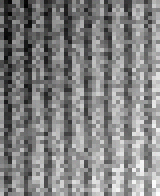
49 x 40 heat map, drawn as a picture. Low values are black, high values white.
The values follow a bell shape. The field climbs toward the bottom right. The bottom right is the ninth with the highest average. Stripes running up and down repeat 8 times from left to right. The ninth with the lowest average is the top left.
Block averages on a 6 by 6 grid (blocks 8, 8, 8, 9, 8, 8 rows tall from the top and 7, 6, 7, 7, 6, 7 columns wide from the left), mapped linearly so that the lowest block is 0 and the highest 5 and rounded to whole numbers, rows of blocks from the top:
0 0 1 1 2 3 / 0 1 2 2 2 3 / 1 1 2 2 3 4 / 1 2 3 3 3 4 / 2 2 3 3 3 4 / 2 3 4 4 4 5
